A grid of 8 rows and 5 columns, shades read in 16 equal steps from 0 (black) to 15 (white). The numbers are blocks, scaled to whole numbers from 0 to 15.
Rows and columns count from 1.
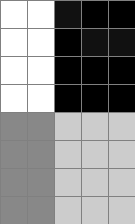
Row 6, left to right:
8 8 12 12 12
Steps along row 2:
same down up same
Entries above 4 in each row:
2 2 2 2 5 5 5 5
